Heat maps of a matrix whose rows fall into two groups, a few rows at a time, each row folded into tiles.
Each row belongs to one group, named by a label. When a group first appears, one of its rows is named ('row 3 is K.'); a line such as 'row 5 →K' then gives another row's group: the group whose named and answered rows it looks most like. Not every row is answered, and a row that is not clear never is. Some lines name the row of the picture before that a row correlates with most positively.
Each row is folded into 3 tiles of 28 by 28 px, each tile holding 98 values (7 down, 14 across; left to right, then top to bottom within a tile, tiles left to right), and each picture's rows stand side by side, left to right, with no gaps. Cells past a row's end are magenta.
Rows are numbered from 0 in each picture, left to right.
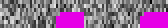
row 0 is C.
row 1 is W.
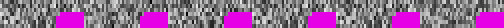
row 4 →C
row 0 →C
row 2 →C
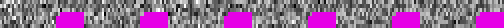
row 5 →C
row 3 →W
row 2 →W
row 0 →W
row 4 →C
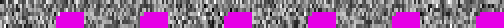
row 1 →C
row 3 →C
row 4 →C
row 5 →W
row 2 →C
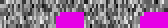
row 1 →W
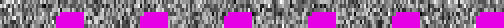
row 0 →W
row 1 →C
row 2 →W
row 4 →C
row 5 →W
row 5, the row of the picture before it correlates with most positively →1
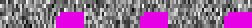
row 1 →C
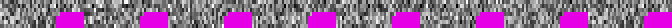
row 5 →C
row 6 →W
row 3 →W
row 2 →W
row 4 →W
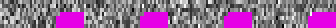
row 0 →C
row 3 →W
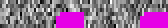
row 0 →C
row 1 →W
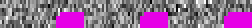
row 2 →W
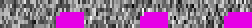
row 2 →C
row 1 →W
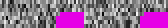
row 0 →C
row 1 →C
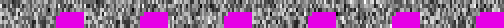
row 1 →C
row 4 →W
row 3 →C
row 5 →C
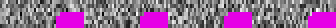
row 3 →W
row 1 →C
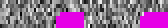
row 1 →W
